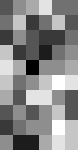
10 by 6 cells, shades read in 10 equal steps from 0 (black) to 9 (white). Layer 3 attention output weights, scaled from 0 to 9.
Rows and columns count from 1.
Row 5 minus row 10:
3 5 -1 -1 -3 -1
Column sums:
47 42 36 51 60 50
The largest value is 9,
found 2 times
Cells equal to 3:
9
